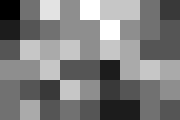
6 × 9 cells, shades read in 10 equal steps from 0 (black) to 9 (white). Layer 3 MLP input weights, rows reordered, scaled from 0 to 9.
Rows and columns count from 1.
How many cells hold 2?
3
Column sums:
17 28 30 31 30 27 28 26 22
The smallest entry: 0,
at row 1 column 1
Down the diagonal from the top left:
0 3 6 3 5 1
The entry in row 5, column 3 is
2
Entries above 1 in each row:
8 8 9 8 9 7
